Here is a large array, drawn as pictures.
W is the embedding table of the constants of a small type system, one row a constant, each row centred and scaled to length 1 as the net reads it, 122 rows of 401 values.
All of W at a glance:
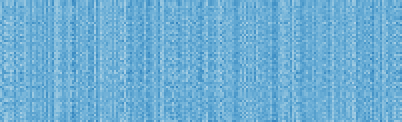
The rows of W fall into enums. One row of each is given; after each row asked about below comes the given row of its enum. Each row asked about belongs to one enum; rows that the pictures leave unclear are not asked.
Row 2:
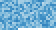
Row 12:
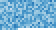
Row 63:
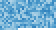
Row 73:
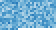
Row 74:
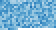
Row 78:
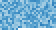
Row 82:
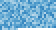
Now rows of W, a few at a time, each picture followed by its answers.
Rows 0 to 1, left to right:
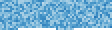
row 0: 2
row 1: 82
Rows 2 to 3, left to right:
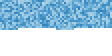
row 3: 63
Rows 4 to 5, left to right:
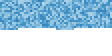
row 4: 2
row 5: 63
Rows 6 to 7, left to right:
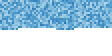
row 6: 78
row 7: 73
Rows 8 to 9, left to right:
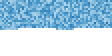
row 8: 63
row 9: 12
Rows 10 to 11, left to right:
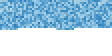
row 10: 12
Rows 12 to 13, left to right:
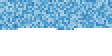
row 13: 78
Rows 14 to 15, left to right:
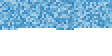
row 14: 82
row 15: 73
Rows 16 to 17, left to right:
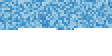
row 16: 2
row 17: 78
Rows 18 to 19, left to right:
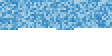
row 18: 73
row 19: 2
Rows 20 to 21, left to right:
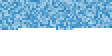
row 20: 78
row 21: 82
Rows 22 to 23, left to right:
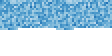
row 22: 74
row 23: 74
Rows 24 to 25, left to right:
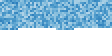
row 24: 73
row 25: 2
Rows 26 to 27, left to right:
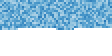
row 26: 82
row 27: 78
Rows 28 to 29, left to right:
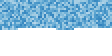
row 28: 82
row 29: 2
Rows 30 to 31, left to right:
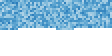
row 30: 73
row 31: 63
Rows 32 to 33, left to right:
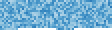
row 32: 63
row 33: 78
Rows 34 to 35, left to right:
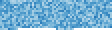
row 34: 74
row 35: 82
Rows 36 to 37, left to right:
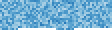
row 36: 78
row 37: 73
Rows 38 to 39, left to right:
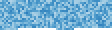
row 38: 63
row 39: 2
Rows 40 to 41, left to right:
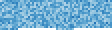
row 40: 73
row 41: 12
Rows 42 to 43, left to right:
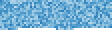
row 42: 74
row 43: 82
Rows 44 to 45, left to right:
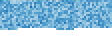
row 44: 74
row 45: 73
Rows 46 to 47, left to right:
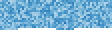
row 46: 63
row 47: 73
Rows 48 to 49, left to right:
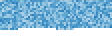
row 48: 73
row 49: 82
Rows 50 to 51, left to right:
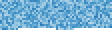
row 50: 78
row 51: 82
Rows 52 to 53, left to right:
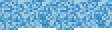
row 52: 2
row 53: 2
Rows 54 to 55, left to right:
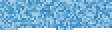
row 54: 63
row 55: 82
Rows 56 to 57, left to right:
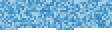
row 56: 63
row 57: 2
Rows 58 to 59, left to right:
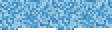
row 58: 78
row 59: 78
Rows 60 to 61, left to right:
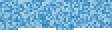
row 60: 2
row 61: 12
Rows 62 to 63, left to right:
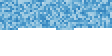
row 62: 2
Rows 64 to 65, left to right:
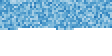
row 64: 74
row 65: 82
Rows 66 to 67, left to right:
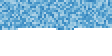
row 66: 82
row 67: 78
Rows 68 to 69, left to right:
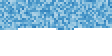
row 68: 63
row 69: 78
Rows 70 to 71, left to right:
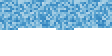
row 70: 2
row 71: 2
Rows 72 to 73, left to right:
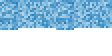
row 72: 73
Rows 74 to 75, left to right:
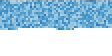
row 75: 78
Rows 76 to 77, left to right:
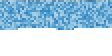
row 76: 63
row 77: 78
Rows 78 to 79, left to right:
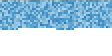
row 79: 73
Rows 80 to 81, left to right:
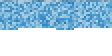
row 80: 2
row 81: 73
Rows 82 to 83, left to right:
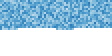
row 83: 12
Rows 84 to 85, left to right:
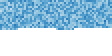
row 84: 12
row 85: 78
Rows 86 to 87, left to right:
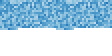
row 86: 74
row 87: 74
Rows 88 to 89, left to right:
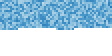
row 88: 2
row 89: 78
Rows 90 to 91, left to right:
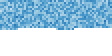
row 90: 12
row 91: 78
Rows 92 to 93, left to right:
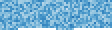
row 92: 2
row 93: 12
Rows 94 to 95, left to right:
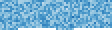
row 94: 2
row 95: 12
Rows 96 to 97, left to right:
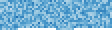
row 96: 12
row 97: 63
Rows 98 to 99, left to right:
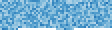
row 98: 78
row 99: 74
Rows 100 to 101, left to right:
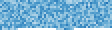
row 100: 82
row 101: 74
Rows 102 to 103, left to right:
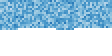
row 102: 12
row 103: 73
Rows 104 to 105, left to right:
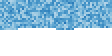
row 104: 63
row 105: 73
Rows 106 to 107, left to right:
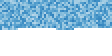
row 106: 82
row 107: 2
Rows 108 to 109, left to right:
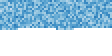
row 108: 12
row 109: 82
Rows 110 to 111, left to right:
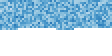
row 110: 12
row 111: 2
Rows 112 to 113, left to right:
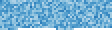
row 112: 74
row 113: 82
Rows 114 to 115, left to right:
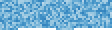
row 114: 2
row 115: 63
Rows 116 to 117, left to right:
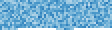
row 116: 82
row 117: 74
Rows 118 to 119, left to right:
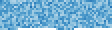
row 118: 74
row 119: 78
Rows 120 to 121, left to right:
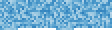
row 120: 63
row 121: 63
